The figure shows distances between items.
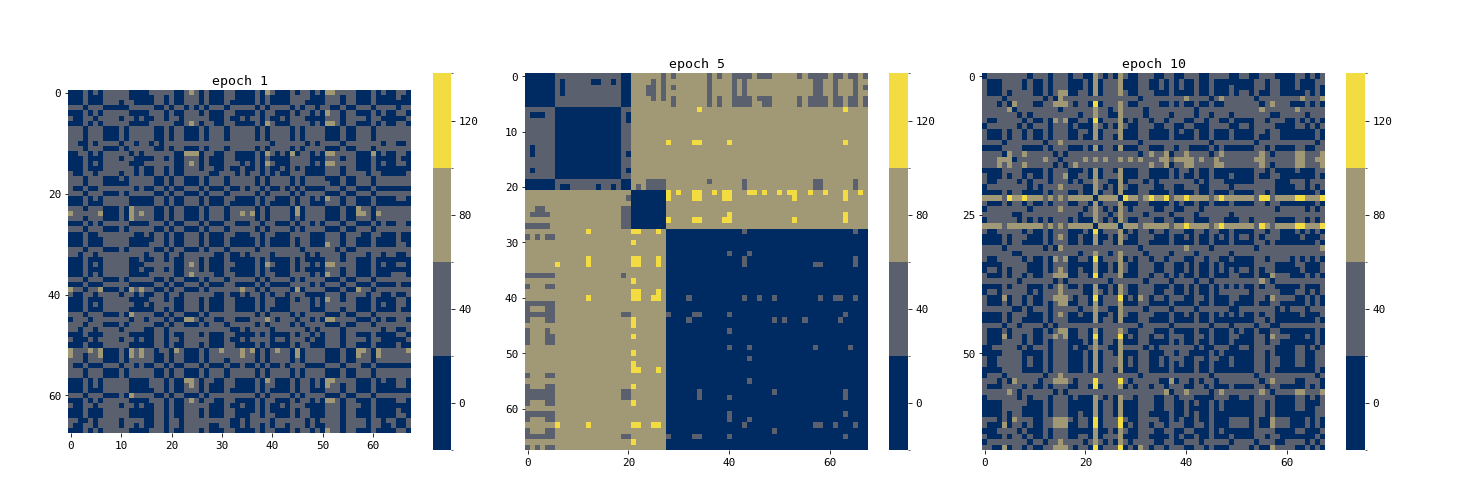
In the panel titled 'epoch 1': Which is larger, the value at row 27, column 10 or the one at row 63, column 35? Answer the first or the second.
the first
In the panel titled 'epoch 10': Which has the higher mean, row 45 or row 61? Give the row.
45
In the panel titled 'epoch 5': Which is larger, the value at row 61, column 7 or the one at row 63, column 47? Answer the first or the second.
the first
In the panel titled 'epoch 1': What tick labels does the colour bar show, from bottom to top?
0, 40, 80, 120
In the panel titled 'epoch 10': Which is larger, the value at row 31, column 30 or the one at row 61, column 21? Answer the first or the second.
the first
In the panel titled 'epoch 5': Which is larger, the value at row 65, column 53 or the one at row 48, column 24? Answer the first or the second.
the second
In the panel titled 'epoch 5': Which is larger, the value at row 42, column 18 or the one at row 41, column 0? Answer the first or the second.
the first
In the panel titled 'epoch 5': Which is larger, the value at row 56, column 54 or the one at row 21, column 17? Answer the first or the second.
the second
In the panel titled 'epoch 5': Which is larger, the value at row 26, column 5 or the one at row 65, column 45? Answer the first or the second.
the first
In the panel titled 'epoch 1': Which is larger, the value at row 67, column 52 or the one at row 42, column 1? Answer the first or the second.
the first
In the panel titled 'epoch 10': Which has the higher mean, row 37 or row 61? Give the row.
37
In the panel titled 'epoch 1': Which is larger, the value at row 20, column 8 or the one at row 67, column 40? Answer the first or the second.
the second
